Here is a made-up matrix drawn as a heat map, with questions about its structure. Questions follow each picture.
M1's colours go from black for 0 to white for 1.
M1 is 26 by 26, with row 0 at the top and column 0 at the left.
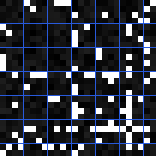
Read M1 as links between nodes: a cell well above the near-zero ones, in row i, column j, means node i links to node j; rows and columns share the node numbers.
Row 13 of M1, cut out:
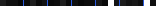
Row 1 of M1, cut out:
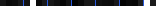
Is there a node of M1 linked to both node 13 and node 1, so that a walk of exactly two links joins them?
yes
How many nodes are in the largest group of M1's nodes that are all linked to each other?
3
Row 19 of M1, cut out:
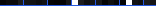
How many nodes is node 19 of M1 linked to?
2
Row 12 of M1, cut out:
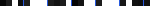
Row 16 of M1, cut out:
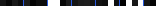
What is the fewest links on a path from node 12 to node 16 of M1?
2
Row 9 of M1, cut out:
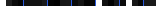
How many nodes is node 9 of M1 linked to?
3
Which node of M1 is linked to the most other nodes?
node 21
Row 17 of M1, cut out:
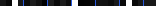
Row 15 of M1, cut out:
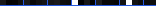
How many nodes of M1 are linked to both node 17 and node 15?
2
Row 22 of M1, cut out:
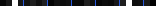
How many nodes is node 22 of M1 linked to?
2
